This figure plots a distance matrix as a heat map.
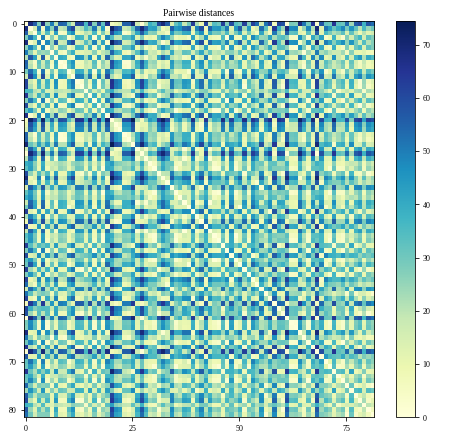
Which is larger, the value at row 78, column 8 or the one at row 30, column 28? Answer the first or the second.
the second
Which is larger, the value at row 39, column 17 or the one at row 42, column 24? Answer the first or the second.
the second
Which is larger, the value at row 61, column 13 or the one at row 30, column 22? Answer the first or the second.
the first
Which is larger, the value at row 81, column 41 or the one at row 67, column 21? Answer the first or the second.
the second
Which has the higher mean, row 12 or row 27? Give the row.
27
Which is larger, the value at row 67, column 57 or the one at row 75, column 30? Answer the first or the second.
the second
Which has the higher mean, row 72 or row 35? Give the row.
72
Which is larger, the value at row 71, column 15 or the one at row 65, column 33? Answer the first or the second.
the first
